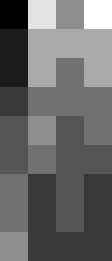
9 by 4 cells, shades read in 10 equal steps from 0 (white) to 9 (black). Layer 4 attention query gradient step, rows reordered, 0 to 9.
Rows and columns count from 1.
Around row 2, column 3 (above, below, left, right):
4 5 3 3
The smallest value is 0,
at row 1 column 4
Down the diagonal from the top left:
9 3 5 5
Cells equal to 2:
0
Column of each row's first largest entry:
1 1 1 1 1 1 2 2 2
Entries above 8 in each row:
1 0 0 0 0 0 0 0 0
